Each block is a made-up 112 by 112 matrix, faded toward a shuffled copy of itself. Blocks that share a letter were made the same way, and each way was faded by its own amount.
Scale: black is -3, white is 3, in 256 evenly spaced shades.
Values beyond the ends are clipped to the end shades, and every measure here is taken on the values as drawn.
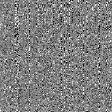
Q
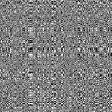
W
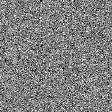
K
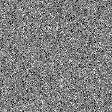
K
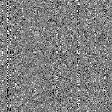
Q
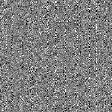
Q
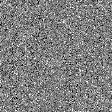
K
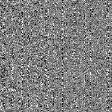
Q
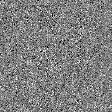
K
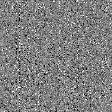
K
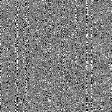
Q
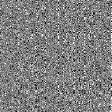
Q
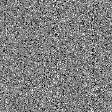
K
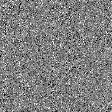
K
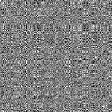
W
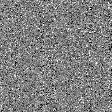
K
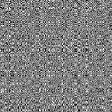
W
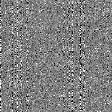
Q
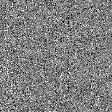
K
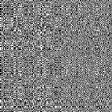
W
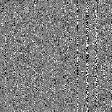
Q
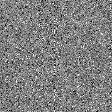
K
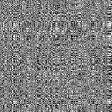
W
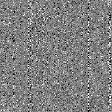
Q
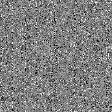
K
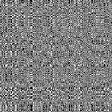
W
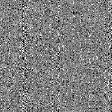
Q
